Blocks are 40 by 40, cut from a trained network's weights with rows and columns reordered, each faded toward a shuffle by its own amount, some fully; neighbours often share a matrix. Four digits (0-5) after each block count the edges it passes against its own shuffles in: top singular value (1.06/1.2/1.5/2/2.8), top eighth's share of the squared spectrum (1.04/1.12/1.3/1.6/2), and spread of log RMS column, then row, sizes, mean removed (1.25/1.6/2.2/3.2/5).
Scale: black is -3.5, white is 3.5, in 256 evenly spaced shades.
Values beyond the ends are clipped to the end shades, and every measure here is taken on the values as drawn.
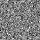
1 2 0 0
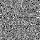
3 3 0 1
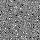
1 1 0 0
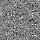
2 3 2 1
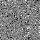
1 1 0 0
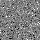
0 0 0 0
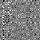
3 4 2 1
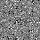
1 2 1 0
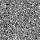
1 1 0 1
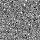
0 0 0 0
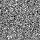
1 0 0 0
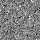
0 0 0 0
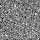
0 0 0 0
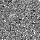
0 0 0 0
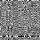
4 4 0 2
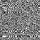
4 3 0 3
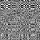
4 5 2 3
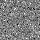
0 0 0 0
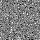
2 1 0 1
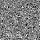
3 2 0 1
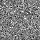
2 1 0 1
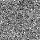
2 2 0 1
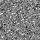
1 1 0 0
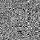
3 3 1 1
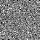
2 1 0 1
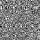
3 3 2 2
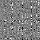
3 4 3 1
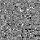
2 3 1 1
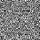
3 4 2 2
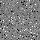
0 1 0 0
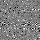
3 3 0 2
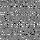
3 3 0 2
